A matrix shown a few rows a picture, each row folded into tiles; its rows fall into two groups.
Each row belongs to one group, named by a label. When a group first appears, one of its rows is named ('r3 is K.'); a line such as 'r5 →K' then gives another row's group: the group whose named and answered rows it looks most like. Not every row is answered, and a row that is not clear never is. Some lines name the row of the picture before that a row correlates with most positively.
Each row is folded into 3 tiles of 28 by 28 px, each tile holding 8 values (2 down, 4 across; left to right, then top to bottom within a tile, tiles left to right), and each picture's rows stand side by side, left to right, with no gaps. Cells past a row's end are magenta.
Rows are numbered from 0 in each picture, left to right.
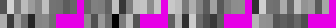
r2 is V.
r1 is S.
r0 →S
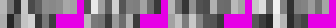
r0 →V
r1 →S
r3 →V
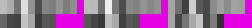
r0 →V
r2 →V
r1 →V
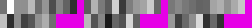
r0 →S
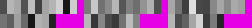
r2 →V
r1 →S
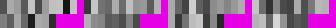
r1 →S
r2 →V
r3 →V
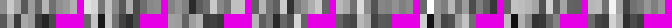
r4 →V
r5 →S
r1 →V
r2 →V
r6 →S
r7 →V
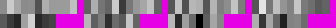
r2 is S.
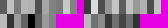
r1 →S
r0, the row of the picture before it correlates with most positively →2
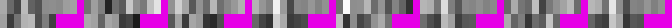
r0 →V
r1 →V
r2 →V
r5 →V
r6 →S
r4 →S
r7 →V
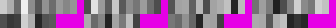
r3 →V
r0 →V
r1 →S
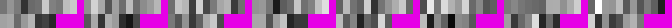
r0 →V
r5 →S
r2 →S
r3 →V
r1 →V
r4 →S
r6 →V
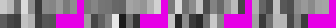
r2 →S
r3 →V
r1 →V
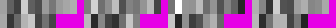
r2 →S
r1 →S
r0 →V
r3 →V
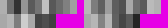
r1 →V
